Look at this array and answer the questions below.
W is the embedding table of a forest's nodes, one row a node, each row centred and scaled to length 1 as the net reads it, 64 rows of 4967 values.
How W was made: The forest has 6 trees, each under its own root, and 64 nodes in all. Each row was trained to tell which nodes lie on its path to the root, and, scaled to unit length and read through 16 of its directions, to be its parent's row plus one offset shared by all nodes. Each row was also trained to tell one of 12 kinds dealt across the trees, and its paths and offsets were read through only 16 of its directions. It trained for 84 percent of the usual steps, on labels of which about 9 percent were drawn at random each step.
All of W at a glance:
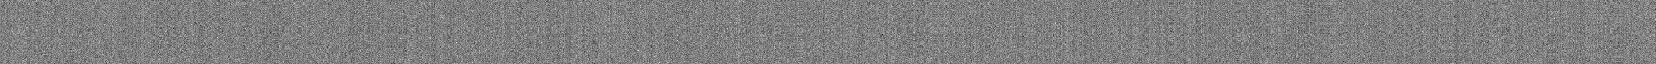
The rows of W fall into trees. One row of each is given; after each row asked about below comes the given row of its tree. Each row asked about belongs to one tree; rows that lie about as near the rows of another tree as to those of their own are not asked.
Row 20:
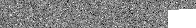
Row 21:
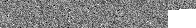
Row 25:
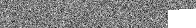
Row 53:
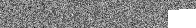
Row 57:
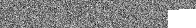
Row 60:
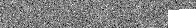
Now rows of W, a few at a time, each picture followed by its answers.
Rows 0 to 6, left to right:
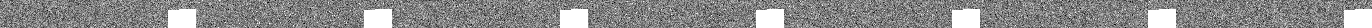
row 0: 53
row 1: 21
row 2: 20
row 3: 20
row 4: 20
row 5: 21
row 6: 60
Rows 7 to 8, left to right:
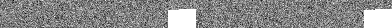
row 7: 21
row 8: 57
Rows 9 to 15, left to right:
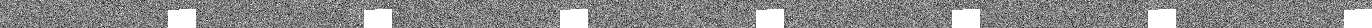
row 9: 21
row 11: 53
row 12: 60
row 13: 57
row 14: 21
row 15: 53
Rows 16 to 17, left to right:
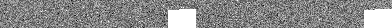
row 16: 60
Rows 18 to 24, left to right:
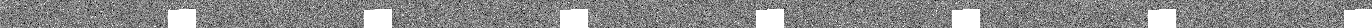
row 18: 20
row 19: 25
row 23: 20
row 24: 60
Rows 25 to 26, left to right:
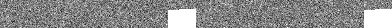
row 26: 21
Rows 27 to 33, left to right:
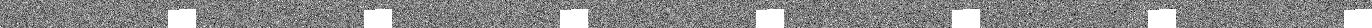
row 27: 53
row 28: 20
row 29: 53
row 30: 53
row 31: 20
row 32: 20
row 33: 53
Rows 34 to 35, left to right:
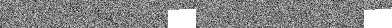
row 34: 57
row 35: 21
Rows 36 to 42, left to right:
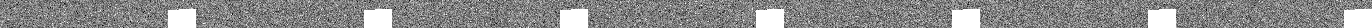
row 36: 21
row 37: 20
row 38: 21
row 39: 20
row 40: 21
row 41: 60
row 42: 53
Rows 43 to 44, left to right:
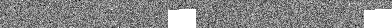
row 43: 60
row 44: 20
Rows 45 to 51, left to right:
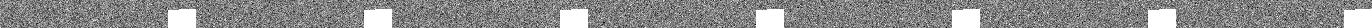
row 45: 53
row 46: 53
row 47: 53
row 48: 57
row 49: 21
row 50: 60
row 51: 20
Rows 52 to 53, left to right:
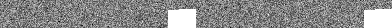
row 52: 25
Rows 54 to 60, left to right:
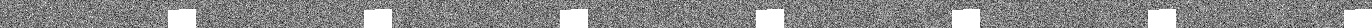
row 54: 20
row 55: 53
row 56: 25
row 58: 60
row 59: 21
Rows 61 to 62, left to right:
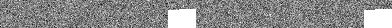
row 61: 25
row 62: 60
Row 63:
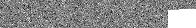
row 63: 53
